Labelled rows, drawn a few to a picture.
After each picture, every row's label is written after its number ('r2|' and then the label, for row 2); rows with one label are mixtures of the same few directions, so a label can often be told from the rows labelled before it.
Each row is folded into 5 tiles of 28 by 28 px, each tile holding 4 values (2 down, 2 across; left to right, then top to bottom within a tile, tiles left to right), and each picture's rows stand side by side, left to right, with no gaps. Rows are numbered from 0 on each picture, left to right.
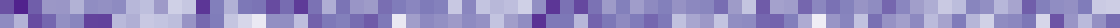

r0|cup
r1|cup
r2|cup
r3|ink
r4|cup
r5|cup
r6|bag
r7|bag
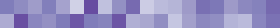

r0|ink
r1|cup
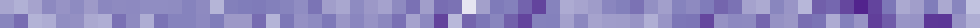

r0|cup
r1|ink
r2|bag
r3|bag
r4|cup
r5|bag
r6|cup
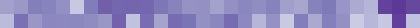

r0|ink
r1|cup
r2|ink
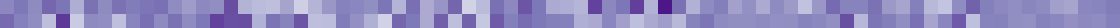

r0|bag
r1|ink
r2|cup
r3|bag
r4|ink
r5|ink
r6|bag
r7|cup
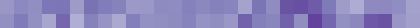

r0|bag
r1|cup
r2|cup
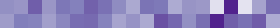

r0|ink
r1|ink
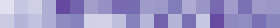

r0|cup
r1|bag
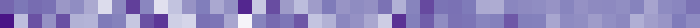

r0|bag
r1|cup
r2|cup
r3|cup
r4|ink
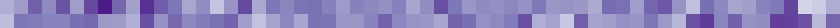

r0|ink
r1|cup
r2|cup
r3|cup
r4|bag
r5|ink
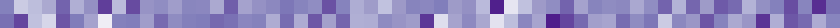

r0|cup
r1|ink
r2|bag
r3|ink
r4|cup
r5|bag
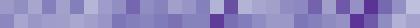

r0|ink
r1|ink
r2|ink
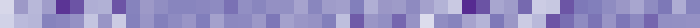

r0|cup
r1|bag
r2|bag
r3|bag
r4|cup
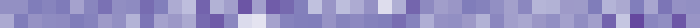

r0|ink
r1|cup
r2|ink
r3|bag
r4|bag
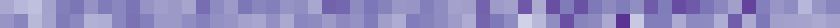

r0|cup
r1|cup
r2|bag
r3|cup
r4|bag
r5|bag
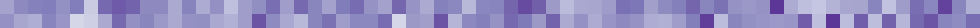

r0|ink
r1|ink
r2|cup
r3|bag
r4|cup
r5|ink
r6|bag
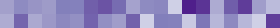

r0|bag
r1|bag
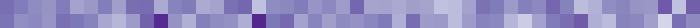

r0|cup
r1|cup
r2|ink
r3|cup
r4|cup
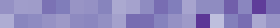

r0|bag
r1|bag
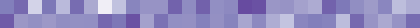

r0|ink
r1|ink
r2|bag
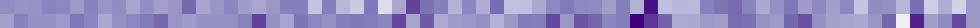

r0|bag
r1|cup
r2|ink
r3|ink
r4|ink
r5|cup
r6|bag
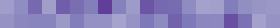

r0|ink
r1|cup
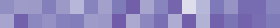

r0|ink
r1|bag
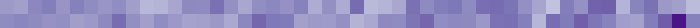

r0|cup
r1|cup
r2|ink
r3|ink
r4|cup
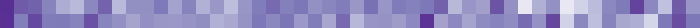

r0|cup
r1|ink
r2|bag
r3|ink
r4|cup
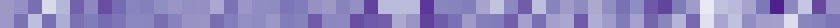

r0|bag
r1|ink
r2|ink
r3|cup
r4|bag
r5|cup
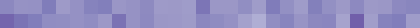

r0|cup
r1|cup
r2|bag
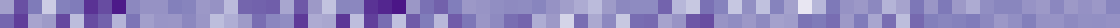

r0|bag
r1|ink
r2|bag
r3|cup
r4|bag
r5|ink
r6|bag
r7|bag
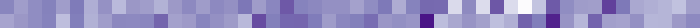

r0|bag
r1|cup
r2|cup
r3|ink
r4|bag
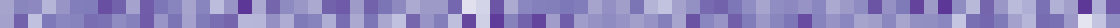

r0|bag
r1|cup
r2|bag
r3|bag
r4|ink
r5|cup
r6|ink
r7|cup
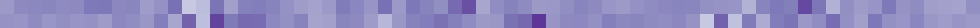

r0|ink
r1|bag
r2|cup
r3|cup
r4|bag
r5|bag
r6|bag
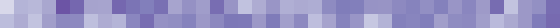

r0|cup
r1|ink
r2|cup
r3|ink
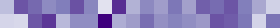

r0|cup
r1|ink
